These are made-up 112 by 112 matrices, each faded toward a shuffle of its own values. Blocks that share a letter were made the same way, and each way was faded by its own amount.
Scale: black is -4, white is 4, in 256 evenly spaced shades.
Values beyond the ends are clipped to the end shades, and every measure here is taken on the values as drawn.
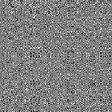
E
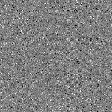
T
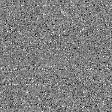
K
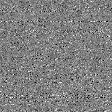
K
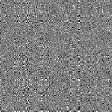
E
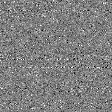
K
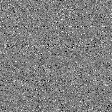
K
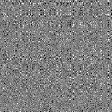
E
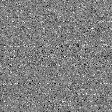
K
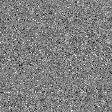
K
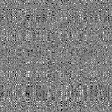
E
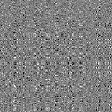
E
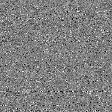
K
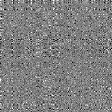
E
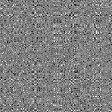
E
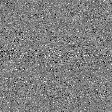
K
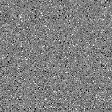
T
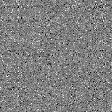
T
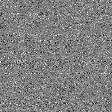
K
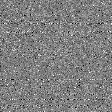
K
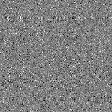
T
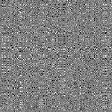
E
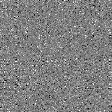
T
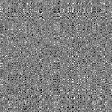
E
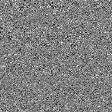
K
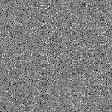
T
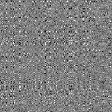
E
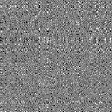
E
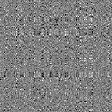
E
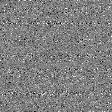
K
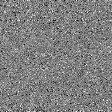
K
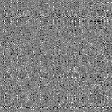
E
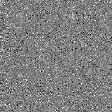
T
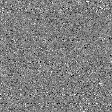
K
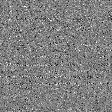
K
